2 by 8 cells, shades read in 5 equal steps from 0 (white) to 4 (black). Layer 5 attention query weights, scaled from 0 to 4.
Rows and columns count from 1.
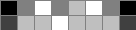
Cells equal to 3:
2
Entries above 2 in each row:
2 2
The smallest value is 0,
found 3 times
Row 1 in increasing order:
0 0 1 2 2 2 4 4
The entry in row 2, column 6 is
1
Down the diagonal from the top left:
4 1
